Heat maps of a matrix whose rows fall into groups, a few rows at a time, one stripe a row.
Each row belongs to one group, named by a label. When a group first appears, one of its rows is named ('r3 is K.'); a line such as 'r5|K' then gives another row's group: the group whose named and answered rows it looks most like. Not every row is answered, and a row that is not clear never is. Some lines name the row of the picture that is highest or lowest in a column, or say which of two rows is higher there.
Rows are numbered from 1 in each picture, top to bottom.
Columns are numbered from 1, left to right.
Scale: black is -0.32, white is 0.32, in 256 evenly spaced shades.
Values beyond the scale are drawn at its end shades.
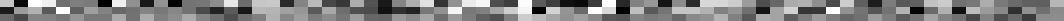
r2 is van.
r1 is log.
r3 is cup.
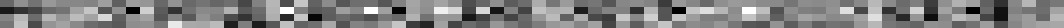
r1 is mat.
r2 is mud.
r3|mat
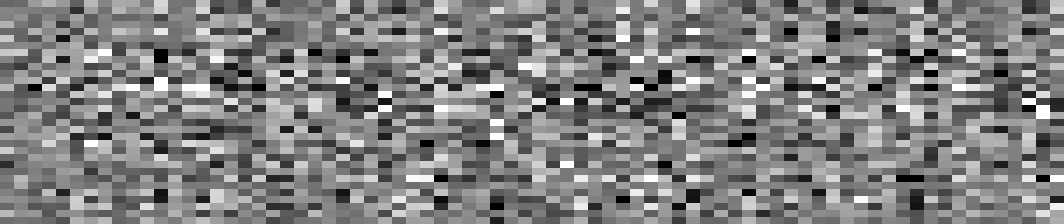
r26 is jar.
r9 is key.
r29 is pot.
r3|pot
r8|mat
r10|cup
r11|mat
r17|mud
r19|mat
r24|mat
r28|key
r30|jar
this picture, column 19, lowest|13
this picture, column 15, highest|13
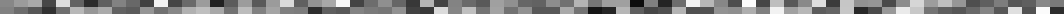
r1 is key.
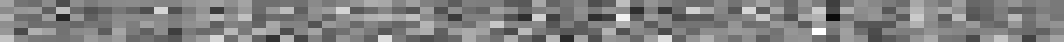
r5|log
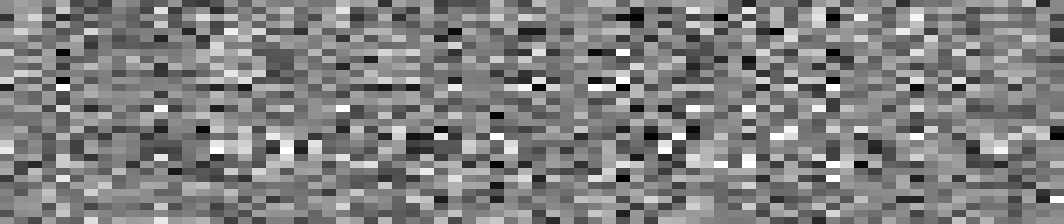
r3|mud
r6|pot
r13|van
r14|key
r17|jar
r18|key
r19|pot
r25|log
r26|van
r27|jar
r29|jar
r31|van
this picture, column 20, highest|20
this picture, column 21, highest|22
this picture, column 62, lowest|24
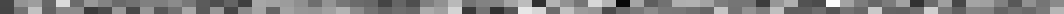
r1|van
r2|cup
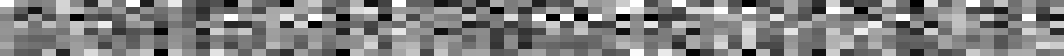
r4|mat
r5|pot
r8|key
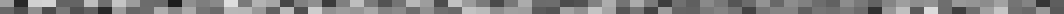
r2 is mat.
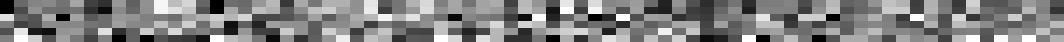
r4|cup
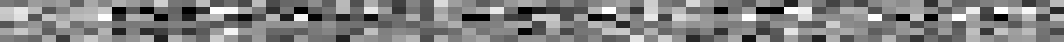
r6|key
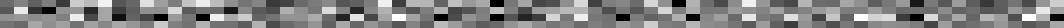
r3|pot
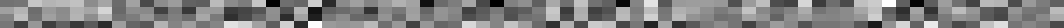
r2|mat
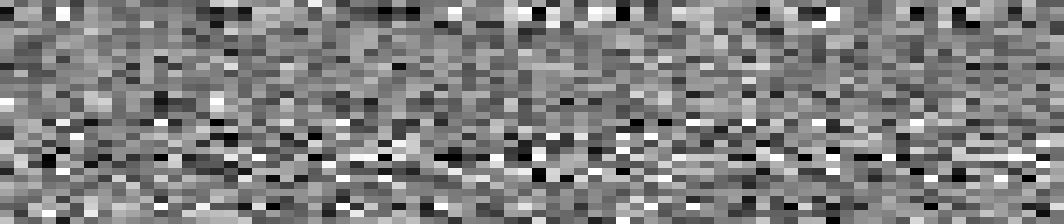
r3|van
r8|cup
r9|key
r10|mud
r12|mud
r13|jar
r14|key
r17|pot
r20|mat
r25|van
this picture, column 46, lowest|18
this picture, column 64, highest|23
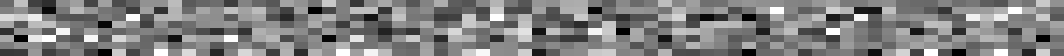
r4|log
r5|van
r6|log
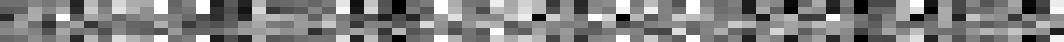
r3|van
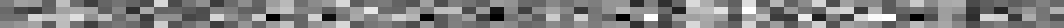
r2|mud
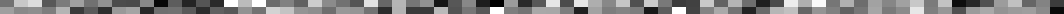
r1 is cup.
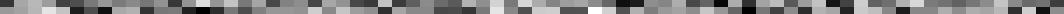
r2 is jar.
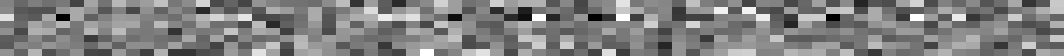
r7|mat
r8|log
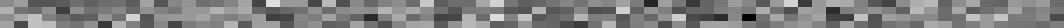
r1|pot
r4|log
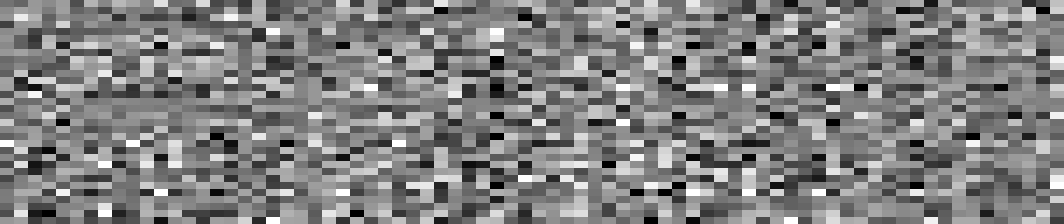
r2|jar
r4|van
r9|jar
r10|jar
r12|log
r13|mud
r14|cup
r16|van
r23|key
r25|mud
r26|cup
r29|jar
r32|pot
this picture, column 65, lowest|2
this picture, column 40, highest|20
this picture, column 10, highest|21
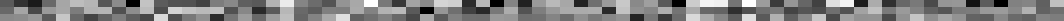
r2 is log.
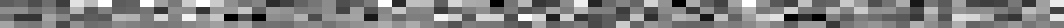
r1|jar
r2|pot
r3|cup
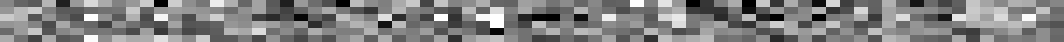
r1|key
